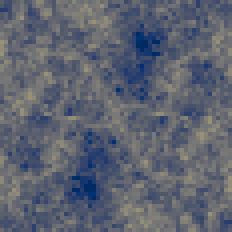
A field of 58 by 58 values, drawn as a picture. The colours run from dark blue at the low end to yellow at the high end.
No regular stripes run through it. No single row or column stands out from its neighbours. No overall slope runs across the table. The field is mottled with small blotches. It looks the same turned upside down.
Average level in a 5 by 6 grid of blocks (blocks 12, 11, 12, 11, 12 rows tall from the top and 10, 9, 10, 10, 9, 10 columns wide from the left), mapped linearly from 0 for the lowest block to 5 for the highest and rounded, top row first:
3 4 5 1 2 3 / 5 4 4 0 4 3 / 4 3 3 3 3 4 / 3 4 0 4 4 5 / 3 2 1 5 4 3
